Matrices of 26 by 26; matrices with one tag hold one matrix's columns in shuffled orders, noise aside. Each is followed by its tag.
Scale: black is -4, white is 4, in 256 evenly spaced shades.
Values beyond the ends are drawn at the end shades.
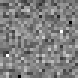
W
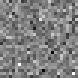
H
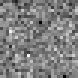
W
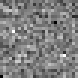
W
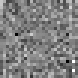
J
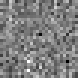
J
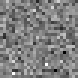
H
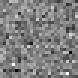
H
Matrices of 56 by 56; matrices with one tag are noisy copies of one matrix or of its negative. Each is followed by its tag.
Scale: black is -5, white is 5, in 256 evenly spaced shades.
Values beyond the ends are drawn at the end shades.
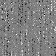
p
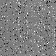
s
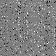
s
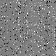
s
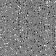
s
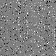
s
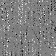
p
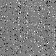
s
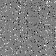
s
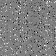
s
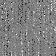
p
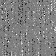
p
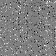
s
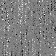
p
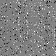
s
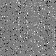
s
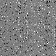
s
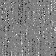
p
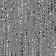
p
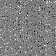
s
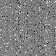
s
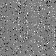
s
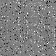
s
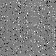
s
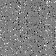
s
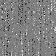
p
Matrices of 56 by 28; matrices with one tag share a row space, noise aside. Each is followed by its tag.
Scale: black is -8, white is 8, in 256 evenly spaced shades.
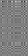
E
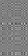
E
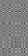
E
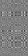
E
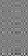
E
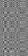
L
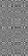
E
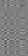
L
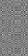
E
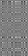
E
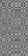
E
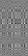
E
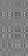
E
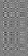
L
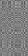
E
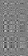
L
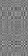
E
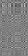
E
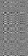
L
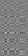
L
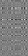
E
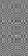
E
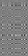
E
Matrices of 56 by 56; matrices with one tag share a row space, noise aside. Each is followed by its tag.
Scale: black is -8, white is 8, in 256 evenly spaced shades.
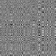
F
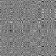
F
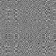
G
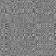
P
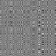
F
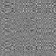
P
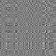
G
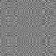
G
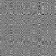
F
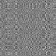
G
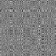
F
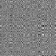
F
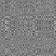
P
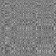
P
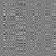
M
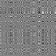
F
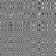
F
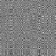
F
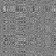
M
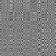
F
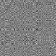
P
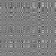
F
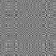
G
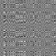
M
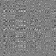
M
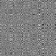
F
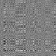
M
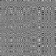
F
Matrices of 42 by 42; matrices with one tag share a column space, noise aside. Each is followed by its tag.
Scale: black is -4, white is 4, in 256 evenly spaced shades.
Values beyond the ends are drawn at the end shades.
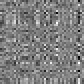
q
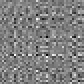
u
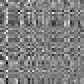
q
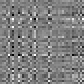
u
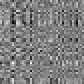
q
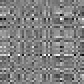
u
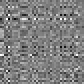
u
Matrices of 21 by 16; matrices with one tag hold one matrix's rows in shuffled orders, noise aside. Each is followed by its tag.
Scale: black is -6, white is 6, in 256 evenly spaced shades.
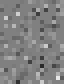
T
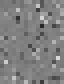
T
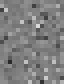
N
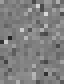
N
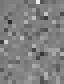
N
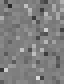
N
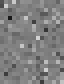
N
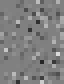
T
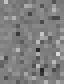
T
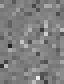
N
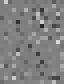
T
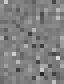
T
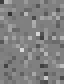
N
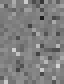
T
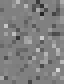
T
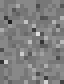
N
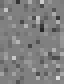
T
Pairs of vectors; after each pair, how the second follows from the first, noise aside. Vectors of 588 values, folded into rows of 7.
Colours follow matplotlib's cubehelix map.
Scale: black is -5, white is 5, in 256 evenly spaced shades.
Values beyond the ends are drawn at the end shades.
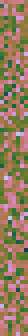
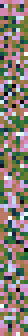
scaled up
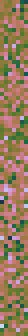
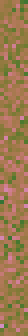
shrunk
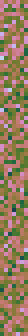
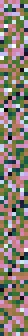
scaled up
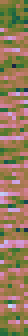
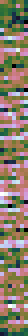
scaled up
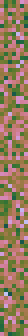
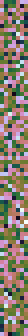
scaled up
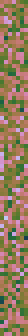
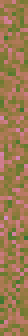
shrunk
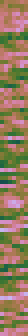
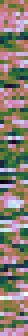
scaled up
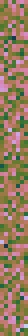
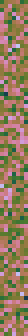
wrapped around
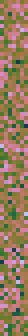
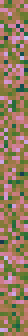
wrapped around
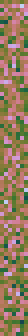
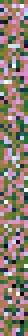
scaled up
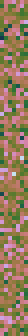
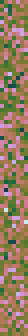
wrapped around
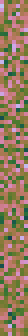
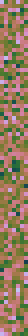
wrapped around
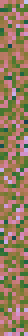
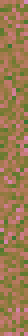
shrunk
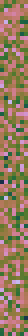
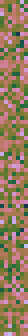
wrapped around
